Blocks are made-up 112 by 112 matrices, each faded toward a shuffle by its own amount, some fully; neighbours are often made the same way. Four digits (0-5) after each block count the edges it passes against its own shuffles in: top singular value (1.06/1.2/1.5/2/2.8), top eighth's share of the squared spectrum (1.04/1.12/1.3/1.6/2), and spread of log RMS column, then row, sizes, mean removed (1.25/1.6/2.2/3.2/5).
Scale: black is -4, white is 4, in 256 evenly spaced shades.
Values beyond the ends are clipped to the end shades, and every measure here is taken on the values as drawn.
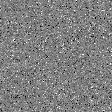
3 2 0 0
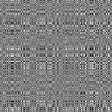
5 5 4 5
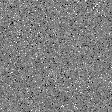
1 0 0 0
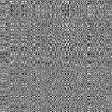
5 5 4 4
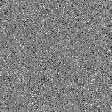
4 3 1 1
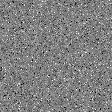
1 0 0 0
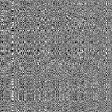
5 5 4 3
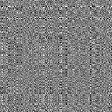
5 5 4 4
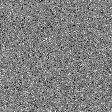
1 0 0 0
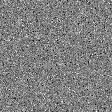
0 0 0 0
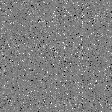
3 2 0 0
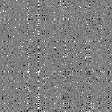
5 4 3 2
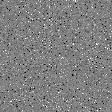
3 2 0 0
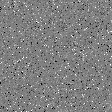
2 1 0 0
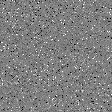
2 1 0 0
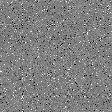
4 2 1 0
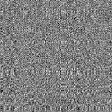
4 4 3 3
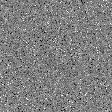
2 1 0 0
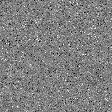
2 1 0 0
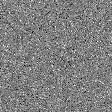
1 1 0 0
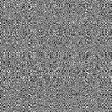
5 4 3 3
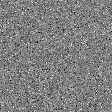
2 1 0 0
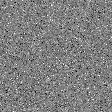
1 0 0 0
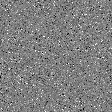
1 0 0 0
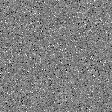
2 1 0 0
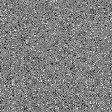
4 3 2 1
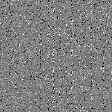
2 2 2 0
